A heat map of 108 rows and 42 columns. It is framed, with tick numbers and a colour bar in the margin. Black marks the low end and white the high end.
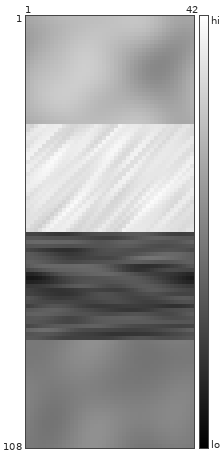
The table splits into 4 rows of 1 panel. Panel 1,1: high, smooth. Panel 2,1: very high, slanting up to the right, faint in contrast. Panel 3,1: low, streaked across. Panel 4,1: middling, smooth, faint in contrast.
